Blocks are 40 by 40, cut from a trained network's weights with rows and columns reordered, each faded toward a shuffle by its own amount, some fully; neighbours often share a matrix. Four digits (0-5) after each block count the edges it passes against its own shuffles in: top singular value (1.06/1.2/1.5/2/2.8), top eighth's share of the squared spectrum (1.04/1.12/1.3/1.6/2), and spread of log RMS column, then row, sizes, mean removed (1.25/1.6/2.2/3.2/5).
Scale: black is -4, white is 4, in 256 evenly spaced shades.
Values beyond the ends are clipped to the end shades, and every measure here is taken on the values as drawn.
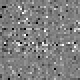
2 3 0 2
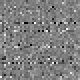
2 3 0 2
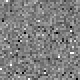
1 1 0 1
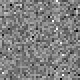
0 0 0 0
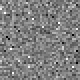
2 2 0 0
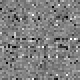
2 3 0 2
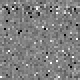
1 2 0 1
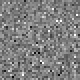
2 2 0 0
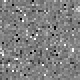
1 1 0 1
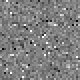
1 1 0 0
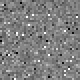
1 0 0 0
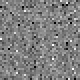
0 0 0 0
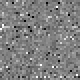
1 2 0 1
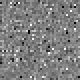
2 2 0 1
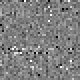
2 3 0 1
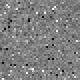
0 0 0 0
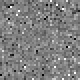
0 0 0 0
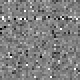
2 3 0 2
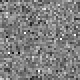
1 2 0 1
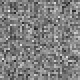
3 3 1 1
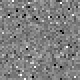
1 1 0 0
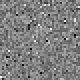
0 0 0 0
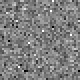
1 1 0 0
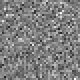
2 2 0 0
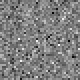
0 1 0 0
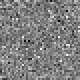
0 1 0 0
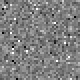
0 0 0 0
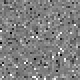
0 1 0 0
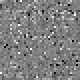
1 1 0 1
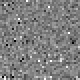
2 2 0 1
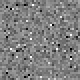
1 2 0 0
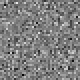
3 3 0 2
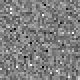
1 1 0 0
